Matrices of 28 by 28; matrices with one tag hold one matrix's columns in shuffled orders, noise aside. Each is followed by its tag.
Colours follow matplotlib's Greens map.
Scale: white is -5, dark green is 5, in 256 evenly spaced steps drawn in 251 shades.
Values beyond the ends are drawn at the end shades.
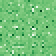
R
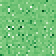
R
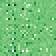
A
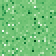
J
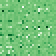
R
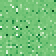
R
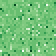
A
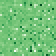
A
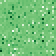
J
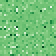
R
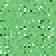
R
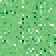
J
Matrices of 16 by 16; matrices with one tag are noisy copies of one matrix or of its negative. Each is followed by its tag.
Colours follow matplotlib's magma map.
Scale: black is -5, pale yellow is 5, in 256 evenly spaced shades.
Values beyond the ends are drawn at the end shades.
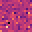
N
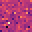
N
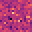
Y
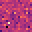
N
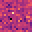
Y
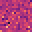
N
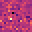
Y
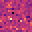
Y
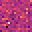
N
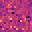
Y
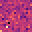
N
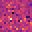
Y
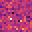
Y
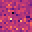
Y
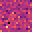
N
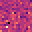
N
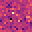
Y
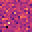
N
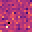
N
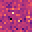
Y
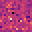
Y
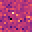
Y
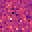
Y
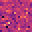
N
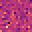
N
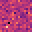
N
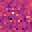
Y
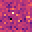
Y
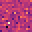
N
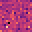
N
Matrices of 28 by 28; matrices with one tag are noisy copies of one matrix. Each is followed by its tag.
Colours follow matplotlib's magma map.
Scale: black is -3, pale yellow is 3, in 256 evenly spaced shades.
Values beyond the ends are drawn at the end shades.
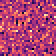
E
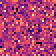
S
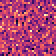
E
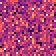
S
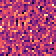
E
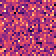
S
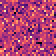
S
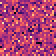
S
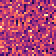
E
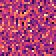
E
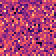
S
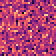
E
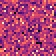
S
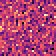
E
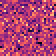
S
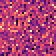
E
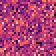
S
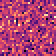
E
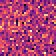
E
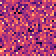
S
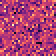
S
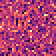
E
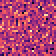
E
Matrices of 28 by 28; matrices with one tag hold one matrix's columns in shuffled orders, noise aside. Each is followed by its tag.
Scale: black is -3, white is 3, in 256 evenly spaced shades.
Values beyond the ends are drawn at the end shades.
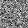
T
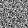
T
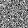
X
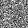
X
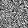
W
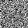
T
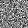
T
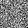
X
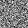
W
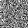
X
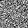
W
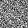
W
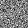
W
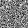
X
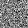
T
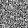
X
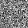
T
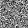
W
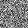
T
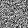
W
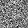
W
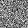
W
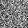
X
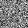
T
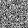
X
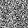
X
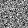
T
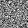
W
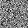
T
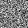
T
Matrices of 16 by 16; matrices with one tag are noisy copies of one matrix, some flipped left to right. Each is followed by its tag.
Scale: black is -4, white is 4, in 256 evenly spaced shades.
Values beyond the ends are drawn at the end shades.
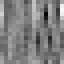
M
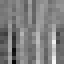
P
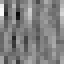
M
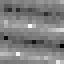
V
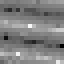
V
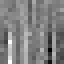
P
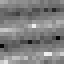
V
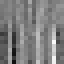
P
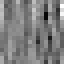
M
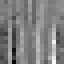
P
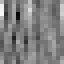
M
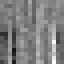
P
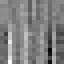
P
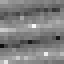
V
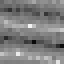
V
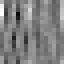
M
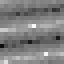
V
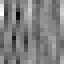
M
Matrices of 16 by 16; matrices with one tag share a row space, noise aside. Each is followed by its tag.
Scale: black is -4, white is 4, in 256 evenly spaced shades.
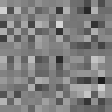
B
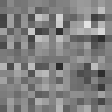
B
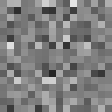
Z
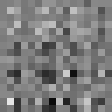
Z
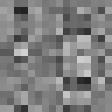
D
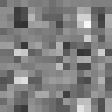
D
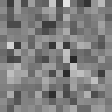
Z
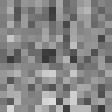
Z
